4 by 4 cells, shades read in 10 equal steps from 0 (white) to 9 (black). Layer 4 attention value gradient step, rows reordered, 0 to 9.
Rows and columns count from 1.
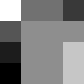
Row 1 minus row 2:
-6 1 1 3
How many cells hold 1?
0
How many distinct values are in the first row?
3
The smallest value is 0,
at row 1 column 1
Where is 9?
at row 4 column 1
